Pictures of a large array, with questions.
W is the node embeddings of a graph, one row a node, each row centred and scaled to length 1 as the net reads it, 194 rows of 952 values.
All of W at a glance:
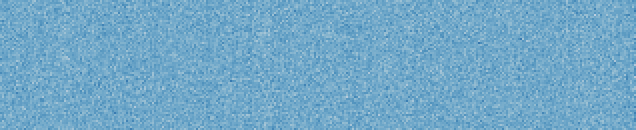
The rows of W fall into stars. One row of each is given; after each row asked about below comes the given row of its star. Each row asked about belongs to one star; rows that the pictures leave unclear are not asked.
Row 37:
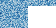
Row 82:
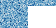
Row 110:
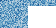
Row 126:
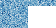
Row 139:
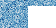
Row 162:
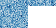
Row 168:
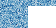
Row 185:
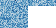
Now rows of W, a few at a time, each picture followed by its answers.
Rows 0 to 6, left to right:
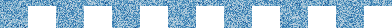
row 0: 168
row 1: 168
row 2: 162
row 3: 162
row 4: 168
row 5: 82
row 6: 162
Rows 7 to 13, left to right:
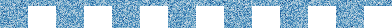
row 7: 185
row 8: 162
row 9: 37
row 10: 110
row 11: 82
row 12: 110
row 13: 126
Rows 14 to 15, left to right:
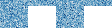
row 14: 37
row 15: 126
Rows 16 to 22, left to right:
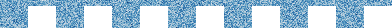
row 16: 162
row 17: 168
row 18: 162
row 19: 139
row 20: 162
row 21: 185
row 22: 82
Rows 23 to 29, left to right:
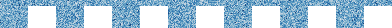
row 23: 82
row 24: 110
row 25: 139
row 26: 168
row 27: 168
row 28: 82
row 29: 162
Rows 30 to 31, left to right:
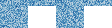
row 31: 37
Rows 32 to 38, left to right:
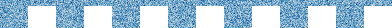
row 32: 168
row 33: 162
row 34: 185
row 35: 162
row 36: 37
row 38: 185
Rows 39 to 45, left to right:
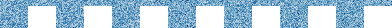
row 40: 110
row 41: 110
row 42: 168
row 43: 185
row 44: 37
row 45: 110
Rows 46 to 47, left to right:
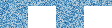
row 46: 126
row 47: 110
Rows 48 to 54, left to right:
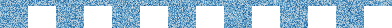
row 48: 185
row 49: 37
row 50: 185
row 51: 185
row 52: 82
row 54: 139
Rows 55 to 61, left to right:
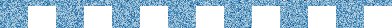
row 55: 126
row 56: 82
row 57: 162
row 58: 168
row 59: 162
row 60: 139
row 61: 168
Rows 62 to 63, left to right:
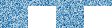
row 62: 110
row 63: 139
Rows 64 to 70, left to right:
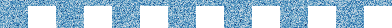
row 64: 139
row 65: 37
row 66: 110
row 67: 185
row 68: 162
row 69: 82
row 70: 139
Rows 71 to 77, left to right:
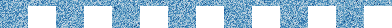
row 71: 110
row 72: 185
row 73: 168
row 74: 110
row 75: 168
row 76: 82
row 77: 37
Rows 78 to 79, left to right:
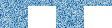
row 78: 162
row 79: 139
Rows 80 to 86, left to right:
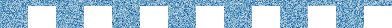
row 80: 168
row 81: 168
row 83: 82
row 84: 168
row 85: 37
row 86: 82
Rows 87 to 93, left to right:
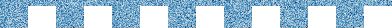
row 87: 126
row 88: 110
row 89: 126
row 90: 110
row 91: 168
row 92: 162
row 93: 110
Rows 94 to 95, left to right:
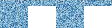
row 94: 139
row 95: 185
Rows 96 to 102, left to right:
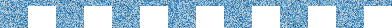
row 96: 139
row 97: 168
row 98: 185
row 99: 126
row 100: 162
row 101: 139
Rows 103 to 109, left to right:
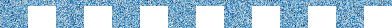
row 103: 37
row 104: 162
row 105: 162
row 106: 37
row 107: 126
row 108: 110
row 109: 126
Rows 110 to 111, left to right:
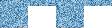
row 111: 162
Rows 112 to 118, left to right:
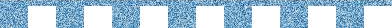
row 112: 139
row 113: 168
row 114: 82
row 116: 82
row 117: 162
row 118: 82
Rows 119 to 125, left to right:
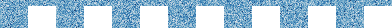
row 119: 139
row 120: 168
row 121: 168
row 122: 162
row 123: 185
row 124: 110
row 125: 126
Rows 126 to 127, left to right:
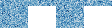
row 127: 110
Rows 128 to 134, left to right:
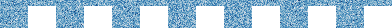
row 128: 185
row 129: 82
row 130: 82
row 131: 126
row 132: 139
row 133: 82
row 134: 82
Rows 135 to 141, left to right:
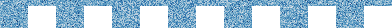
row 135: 37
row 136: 126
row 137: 126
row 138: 110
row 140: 185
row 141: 185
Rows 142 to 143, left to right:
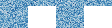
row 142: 139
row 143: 110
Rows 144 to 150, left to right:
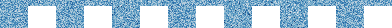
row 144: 139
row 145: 139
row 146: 162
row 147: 37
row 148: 82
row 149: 162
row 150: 37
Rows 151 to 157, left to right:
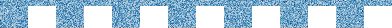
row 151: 82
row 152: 37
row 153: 126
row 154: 110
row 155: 185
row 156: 185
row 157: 139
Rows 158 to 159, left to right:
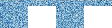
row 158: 110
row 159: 110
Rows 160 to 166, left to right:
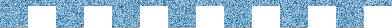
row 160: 185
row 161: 82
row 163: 37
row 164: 185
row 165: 162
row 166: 110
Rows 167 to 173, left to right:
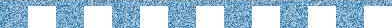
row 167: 126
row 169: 110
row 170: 168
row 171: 162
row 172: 82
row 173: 162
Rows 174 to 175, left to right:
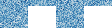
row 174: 185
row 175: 37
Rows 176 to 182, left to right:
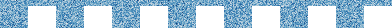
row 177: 139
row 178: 185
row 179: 110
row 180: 110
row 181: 139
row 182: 168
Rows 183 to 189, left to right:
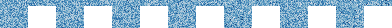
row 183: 162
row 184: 82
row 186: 126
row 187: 162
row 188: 110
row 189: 168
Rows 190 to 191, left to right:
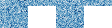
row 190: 139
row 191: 82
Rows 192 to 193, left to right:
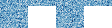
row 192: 168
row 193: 162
